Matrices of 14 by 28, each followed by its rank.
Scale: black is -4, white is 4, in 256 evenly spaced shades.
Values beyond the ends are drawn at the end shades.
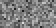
full rank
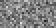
full rank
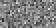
full rank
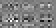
two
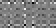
two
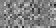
three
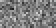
full rank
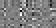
three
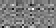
three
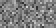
full rank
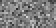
full rank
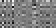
two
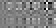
two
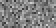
full rank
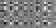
two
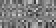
three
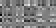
two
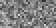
full rank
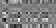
two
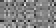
three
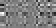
two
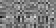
three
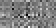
three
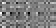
two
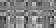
two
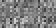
three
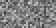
full rank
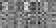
three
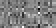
three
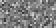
full rank
